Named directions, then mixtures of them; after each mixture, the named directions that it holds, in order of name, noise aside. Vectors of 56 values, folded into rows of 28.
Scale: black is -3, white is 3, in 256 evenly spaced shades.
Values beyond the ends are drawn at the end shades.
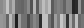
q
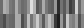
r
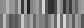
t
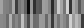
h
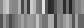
r, t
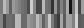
h, r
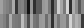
h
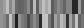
q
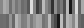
h, r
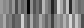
h, t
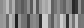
q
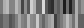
r, t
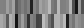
q, r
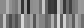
t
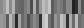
q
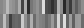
t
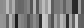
q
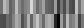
r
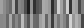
h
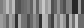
q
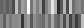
h, t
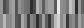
r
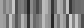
h, q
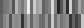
h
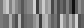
q, r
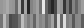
t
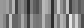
h, q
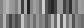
t
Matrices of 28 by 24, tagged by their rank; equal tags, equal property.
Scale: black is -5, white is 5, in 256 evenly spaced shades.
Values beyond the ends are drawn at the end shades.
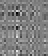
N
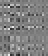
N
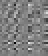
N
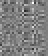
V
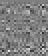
V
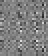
V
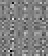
V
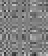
N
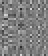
V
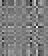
N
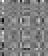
N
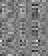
V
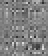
V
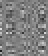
V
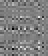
N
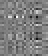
N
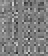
V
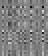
N
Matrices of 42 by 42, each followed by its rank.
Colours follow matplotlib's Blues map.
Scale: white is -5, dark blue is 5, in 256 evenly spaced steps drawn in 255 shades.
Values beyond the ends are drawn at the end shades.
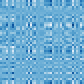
two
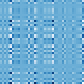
one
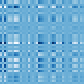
one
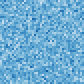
full rank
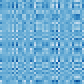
two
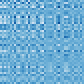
two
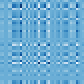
one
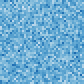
full rank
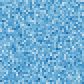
full rank
